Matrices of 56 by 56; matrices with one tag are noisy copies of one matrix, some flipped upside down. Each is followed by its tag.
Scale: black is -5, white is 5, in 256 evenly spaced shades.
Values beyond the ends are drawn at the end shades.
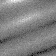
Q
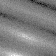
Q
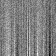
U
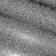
Q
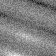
Q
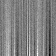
U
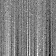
U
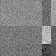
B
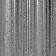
U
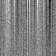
U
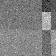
B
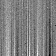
U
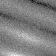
Q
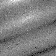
Q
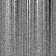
U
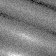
Q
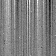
U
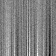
U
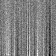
U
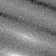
Q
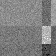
B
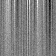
U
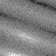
Q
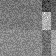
B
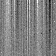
U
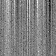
U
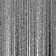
U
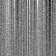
U
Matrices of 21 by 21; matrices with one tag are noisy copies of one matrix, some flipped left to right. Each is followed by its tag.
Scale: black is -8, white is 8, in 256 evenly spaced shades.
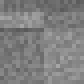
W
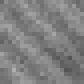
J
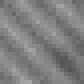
J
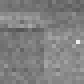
W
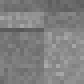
W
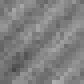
J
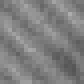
J
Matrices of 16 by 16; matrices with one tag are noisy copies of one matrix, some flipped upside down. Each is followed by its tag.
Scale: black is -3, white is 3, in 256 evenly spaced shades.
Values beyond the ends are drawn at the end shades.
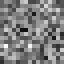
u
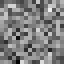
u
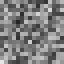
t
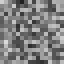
t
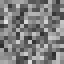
t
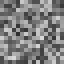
u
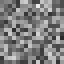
u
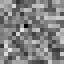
t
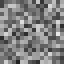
u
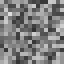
t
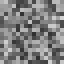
t
